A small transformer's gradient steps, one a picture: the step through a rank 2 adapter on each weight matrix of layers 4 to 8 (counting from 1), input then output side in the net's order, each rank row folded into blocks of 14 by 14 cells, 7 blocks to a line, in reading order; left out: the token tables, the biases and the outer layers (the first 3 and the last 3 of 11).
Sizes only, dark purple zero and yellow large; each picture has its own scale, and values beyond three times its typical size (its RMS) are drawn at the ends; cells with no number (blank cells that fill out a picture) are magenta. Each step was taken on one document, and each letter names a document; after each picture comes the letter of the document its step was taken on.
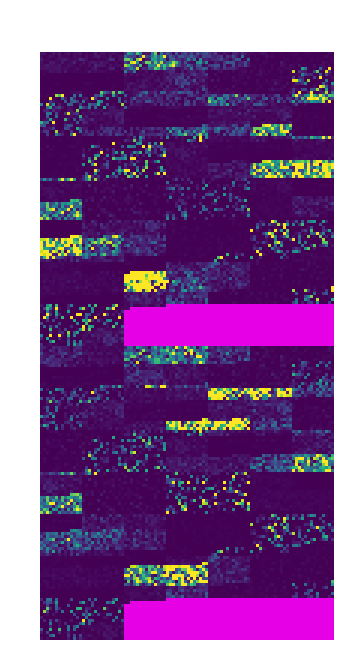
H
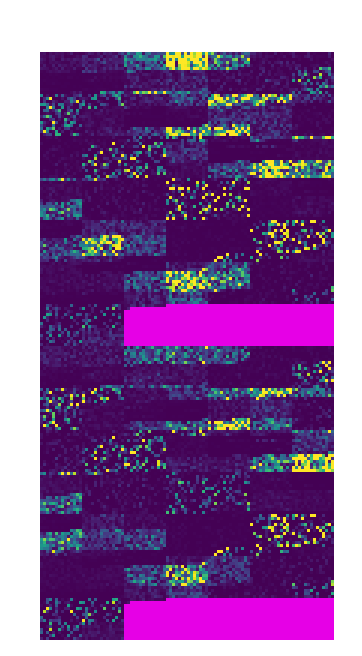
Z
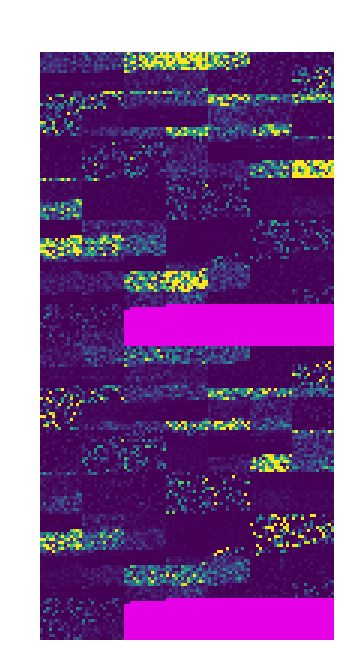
Z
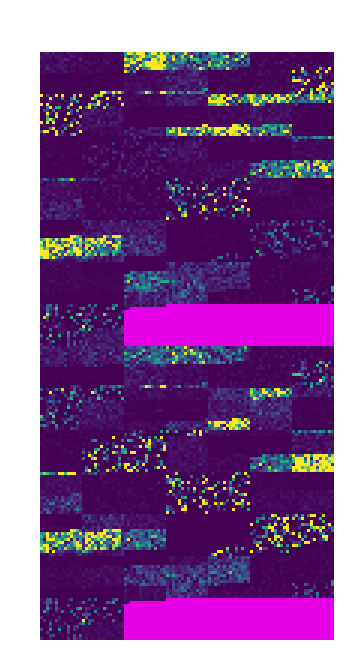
H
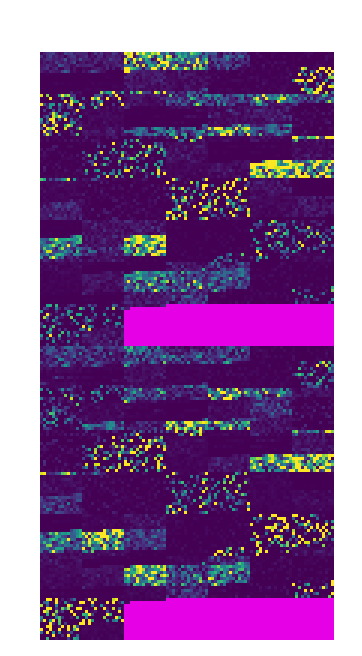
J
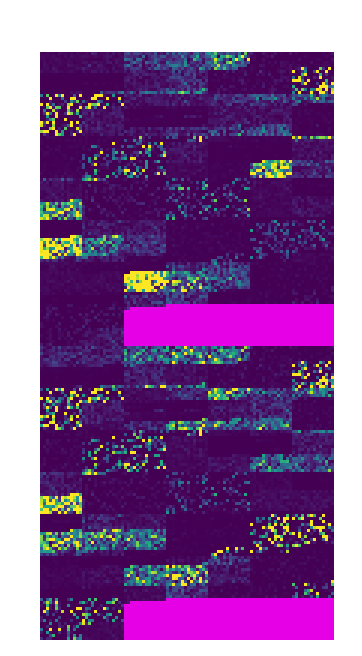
H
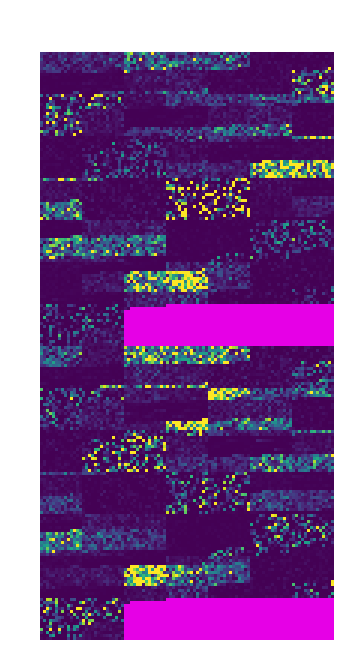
H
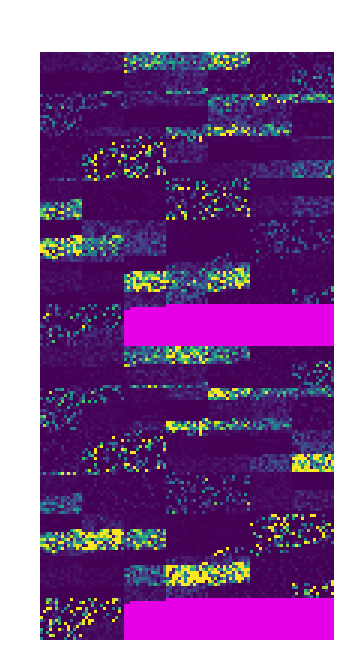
Z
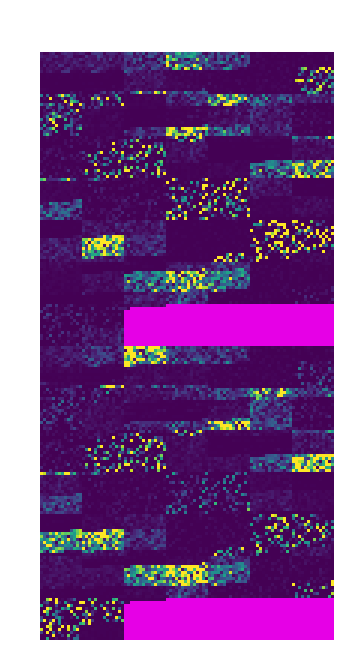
J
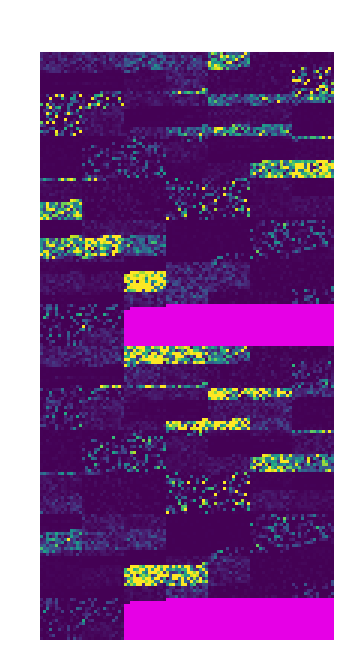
H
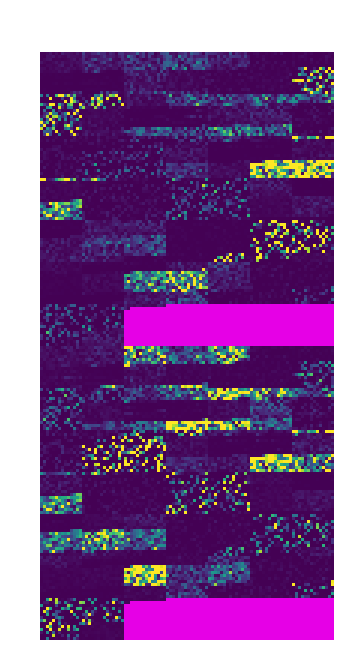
J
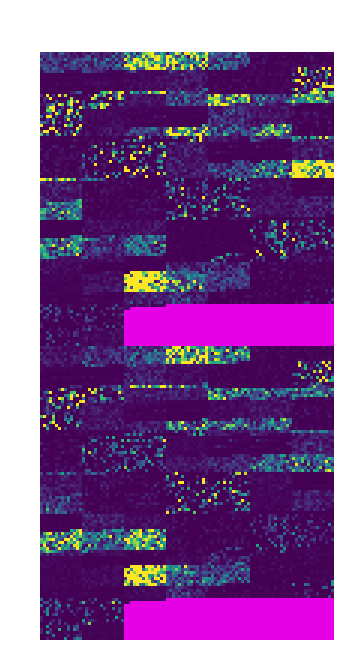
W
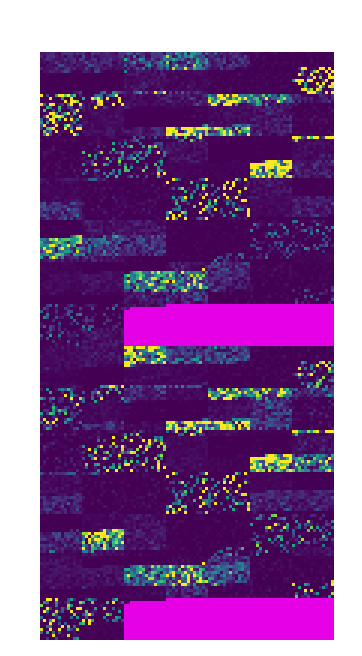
J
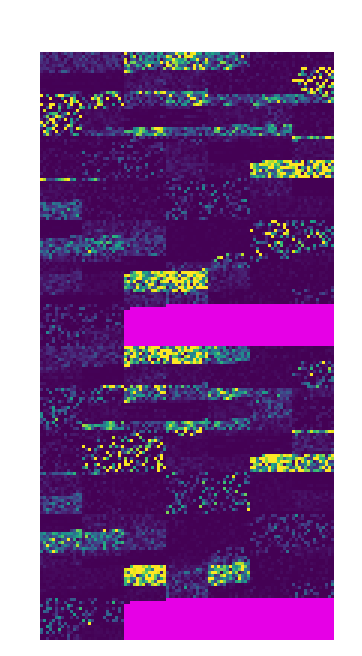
J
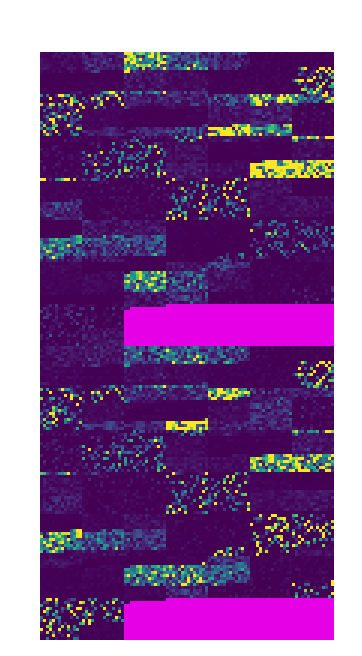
J
